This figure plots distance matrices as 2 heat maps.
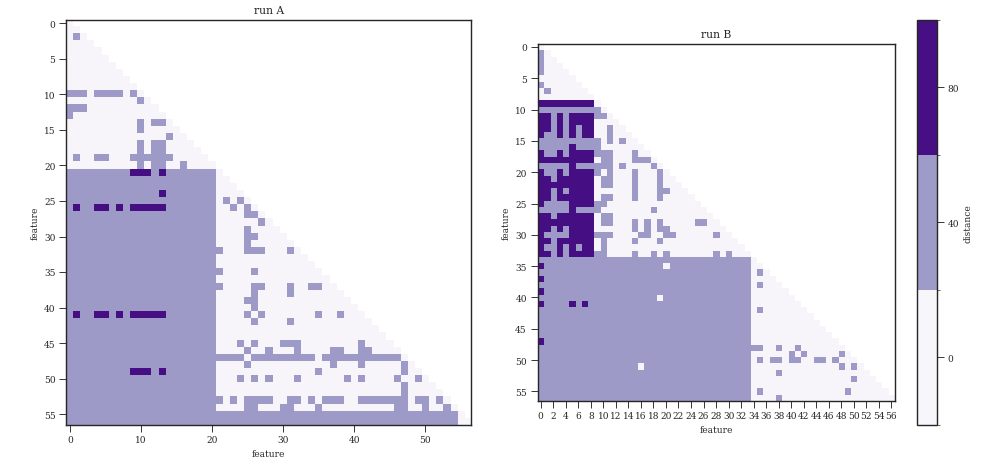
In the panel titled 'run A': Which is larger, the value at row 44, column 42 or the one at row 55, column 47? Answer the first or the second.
the second
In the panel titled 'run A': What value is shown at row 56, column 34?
40
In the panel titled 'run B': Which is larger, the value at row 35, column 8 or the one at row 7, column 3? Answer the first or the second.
the first
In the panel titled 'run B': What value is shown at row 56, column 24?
40
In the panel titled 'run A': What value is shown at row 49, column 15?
40
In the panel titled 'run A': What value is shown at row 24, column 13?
80
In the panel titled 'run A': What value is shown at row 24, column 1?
40
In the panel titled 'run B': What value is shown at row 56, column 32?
40
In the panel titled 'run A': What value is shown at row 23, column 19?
40
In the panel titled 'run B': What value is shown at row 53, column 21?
40
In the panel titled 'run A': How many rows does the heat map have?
57
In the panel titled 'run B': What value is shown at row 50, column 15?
40
